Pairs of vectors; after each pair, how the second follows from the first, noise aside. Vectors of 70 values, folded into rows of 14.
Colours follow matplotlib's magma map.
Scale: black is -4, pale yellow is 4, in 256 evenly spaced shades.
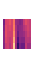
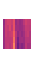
shrunk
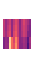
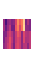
reversed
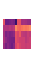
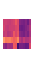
reversed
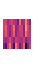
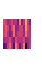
copied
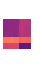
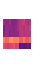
copied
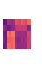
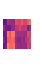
copied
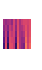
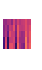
copied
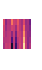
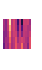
reversed
